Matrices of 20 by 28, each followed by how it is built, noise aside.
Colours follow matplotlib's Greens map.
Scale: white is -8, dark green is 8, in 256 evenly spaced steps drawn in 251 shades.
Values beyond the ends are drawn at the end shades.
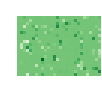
sparse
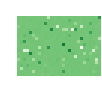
sparse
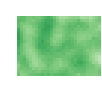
smooth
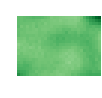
smooth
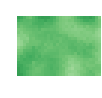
smooth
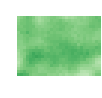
smooth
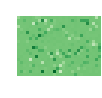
sparse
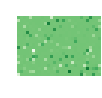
sparse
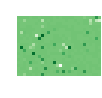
sparse
